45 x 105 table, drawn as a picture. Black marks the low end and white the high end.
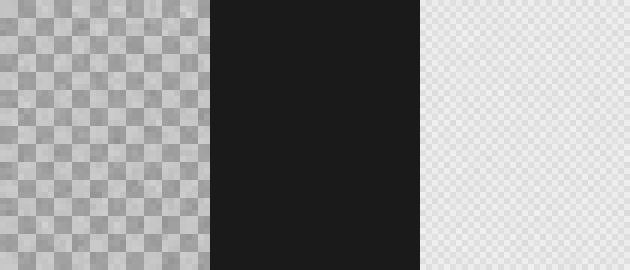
It is made of 1 by 3 panels. Panel 1,1: high, checkered. Panel 1,2: very low, flat. Panel 1,3: very high, checkered, faint in contrast.
